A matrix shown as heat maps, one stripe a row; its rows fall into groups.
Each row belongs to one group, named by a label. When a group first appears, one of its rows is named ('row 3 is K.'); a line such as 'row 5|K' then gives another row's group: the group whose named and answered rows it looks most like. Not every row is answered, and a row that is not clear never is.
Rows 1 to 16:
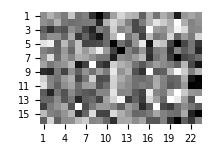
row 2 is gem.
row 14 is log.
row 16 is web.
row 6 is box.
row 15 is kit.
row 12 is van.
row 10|kit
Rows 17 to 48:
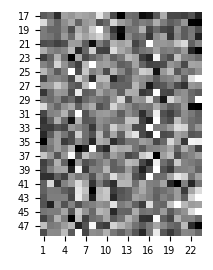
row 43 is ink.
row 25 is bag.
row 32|log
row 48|log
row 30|kit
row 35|ink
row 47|kit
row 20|box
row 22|kit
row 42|ink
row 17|box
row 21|van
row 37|bag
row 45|ink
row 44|van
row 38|log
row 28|log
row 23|log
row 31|log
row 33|van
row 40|van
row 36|kit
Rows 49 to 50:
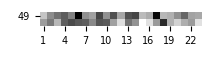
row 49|bag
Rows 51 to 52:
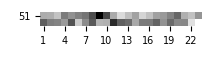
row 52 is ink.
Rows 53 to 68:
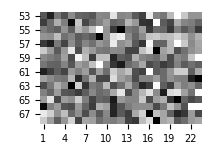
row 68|bag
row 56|gem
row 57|van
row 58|bag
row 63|log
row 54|log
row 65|web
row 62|kit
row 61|van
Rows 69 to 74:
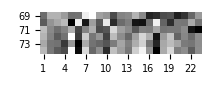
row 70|log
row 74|bag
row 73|bag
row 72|bag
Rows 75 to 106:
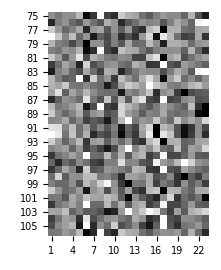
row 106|kit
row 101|box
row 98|web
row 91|web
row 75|kit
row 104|log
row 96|van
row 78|web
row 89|kit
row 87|log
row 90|gem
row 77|bag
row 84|bag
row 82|log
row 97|log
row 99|box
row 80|kit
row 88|kit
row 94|gem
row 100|bag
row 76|ink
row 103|gem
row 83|ink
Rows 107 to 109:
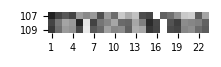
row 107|van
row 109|log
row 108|log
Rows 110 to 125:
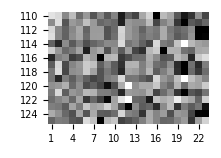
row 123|box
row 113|kit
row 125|ink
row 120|gem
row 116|ink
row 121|web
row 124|kit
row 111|web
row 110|web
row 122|gem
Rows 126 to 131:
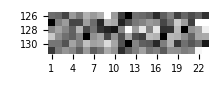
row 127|ink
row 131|ink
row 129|bag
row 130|box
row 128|gem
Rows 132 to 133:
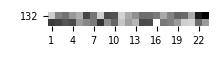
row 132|kit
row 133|van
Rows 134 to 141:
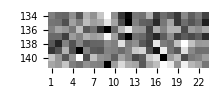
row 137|box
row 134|box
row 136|gem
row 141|gem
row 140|bag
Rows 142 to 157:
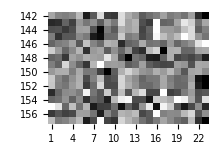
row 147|bag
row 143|van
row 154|gem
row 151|kit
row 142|kit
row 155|web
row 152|kit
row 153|log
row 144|van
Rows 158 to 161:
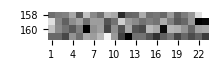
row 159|kit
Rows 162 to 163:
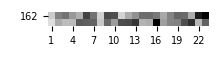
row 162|kit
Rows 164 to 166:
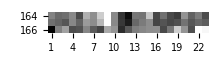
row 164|box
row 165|box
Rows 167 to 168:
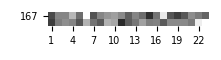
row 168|ink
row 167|log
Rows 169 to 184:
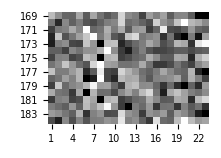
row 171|log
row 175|ink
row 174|box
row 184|van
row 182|box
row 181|ink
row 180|bag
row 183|kit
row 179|web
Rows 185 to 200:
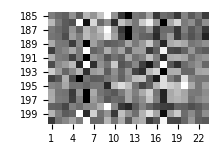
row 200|log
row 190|log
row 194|log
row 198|box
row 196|bag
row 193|bag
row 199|bag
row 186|bag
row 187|box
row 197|bag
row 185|box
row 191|bag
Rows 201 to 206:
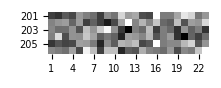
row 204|web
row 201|van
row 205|van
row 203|box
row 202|gem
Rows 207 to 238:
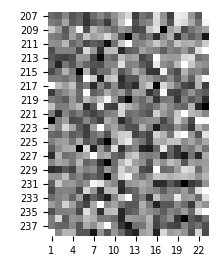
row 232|ink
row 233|gem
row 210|box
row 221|van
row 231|web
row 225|gem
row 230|gem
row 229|van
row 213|van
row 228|gem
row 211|gem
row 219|box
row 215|log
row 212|ink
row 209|bag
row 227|web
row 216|ink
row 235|ink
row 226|log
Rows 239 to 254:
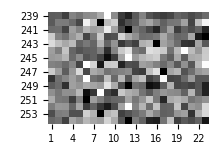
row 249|box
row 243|web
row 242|kit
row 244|gem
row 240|ink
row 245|gem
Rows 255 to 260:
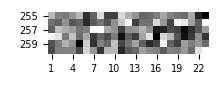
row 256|gem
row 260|ink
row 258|web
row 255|kit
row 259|log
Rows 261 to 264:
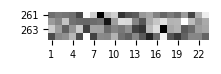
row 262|gem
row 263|bag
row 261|ink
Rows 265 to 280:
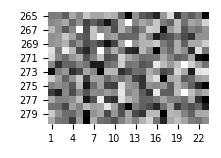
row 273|ink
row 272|van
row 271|kit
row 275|kit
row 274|bag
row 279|bag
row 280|bag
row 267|bag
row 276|van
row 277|kit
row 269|gem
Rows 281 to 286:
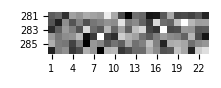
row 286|ink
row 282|van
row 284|kit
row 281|box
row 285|bag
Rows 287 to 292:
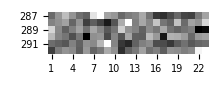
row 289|kit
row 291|box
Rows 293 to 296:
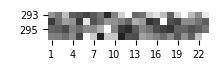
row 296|ink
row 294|log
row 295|box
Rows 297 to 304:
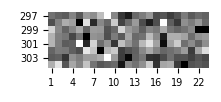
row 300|bag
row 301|bag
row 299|kit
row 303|box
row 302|ink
